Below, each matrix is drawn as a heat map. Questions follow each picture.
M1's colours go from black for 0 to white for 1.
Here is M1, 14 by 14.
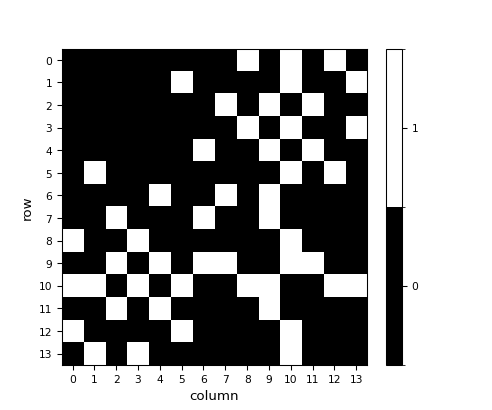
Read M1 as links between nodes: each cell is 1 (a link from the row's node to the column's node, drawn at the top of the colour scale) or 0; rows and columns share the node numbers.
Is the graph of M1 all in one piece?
yes
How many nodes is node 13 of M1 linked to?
3
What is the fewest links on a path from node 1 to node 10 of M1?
1
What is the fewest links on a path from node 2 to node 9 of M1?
1
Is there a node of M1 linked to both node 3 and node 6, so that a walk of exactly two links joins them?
no
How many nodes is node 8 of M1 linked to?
3
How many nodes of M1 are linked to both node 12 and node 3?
1
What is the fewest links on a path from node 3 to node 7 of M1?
3
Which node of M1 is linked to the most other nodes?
node 10
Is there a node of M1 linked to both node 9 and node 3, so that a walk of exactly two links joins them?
yes
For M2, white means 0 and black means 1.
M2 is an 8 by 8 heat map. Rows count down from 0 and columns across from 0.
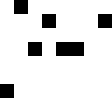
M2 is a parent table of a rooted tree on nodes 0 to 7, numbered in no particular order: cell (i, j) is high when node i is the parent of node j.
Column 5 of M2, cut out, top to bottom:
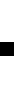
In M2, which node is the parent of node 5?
3
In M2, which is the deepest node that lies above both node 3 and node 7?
1
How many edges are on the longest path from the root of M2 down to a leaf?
4
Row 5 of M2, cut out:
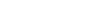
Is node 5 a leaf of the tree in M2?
yes
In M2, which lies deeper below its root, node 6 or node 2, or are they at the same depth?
node 2
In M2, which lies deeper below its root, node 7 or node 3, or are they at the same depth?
the same depth
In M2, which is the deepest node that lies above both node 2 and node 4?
3
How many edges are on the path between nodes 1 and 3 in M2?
1
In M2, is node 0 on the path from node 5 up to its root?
yes
